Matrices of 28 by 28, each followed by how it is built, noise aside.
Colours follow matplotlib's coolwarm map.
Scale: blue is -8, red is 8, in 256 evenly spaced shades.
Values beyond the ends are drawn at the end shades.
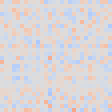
low rank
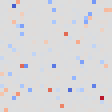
sparse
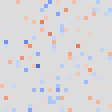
sparse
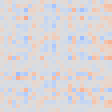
low rank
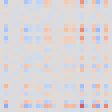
low rank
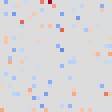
sparse
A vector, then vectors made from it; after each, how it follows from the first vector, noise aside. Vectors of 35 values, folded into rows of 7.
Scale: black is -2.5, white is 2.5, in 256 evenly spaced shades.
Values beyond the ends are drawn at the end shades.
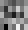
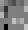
partly zeroed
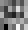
copied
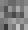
shrunk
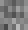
shrunk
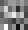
negated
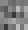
shrunk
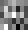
negated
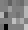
partly zeroed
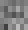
shrunk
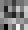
copied
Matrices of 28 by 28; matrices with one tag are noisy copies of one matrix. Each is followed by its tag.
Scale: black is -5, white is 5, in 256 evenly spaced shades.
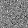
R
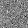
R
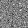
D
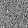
R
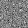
D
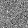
R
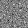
D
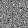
D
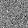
R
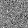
R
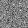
D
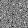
D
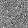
R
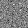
D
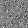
R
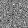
D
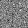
D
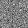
D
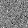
R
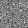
D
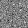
D
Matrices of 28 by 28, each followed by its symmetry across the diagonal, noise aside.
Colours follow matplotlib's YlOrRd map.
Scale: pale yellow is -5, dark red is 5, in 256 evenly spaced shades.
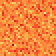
antisymmetric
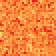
antisymmetric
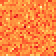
neither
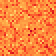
symmetric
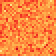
symmetric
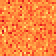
neither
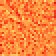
antisymmetric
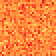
antisymmetric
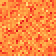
symmetric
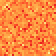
symmetric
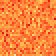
neither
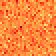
neither
